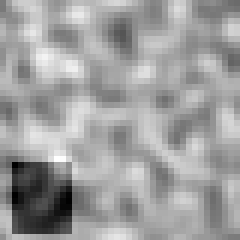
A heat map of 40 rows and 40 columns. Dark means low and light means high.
The ninth with the lowest average is the bottom left. In the bottom left lies a patch that is lower than the rest. The halves do not mirror each other. The bottom left is the roughest part.
